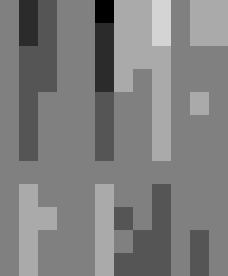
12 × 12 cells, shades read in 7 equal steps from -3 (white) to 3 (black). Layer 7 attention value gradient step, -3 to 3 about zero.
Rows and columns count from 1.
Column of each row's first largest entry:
6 2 6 6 2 2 2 1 9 7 8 7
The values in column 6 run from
-1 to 3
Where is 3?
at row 1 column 6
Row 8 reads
0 0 0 0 0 0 0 0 0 0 0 0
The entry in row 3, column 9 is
-1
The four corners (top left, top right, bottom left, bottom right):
0 -1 0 0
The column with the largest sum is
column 6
